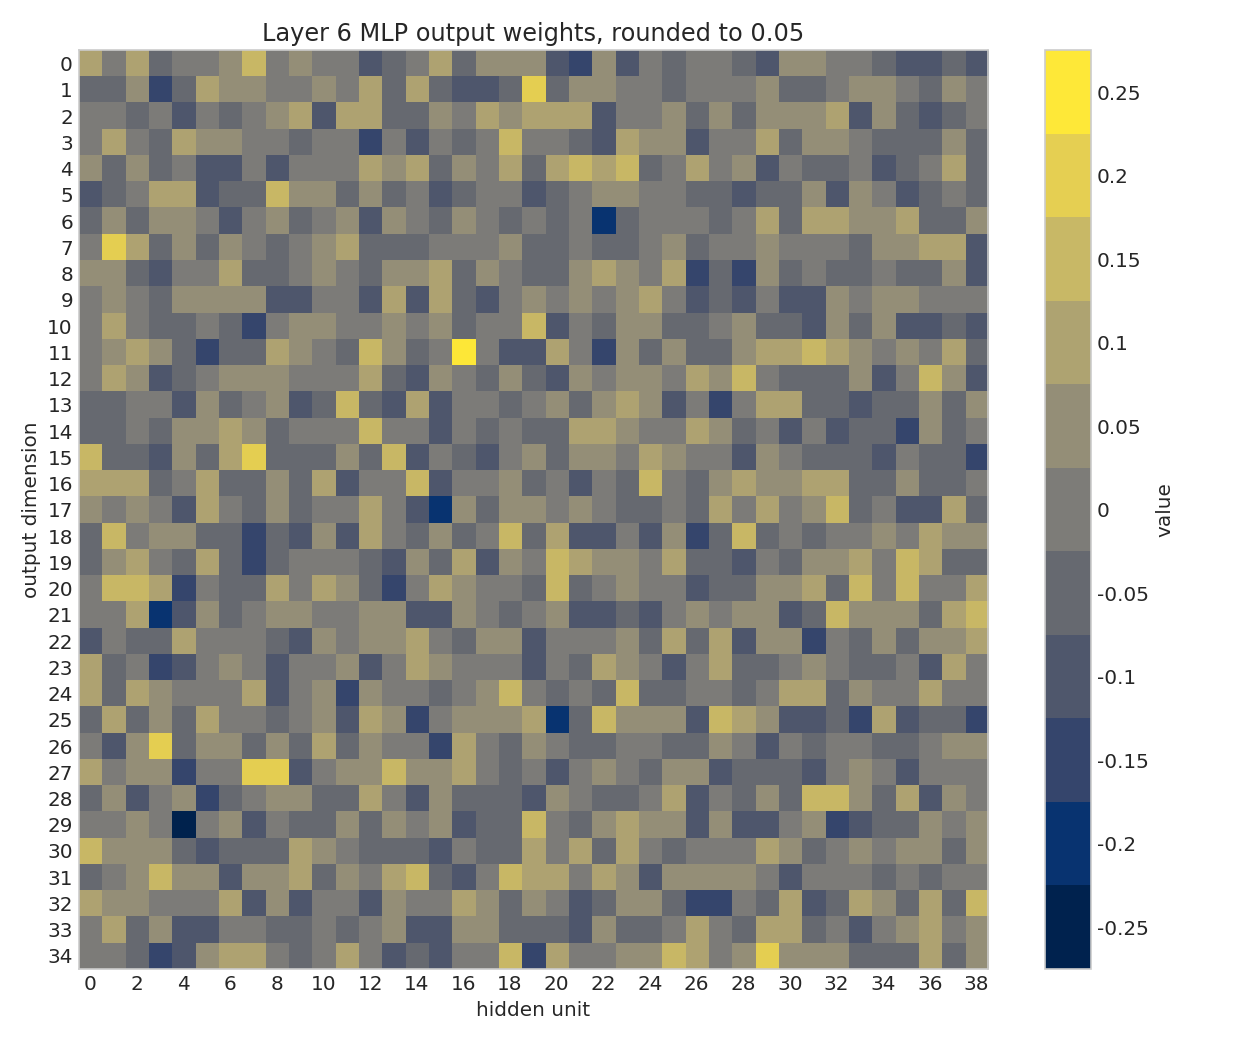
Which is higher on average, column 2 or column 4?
column 2
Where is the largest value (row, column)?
11 16
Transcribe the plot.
Title: Layer 6 MLP output weights, rounded to 0.05
x-axis: hidden unit, ticks 0 2 4 6 8 10 12 14 16 18 20 22 24 26 28 30 32 34 36 38
y-axis: output dimension, ticks 0 1 2 3 4 5 6 7 8 9 10 11 12 13 14 15 16 17 18 19 20 21 22 23 24 25 26 27 28 29 30 31 32 33 34 (0 at the top)
Colour bar: value, ticks -0.25 -0.2 -0.15 -0.1 -0.05 0 0.05 0.1 0.15 0.2 0.25
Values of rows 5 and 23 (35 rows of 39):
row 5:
-0.1 -0.05 0 0.1 0.1 -0.1 -0.05 -0.05 0.15 0.05 0.05 -0.05 0.05 -0.05 0 -0.1 -0.05 0 0 -0.1 -0.05 0 0.05 0.05 0 0 -0.05 -0.05 -0.1 -0.05 -0.05 0.05 -0.1 0.05 0 -0.1 -0.05 0 -0.05
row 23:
0.1 -0.05 0 -0.15 -0.1 0 0.05 0 -0.1 0 0 0.05 -0.1 0 0.1 0.05 0 0 0 -0.1 0 -0.05 0.1 0.05 0 -0.1 0 0.1 -0.05 -0.05 0 0.05 0 -0.05 -0.05 0 -0.1 0.1 0
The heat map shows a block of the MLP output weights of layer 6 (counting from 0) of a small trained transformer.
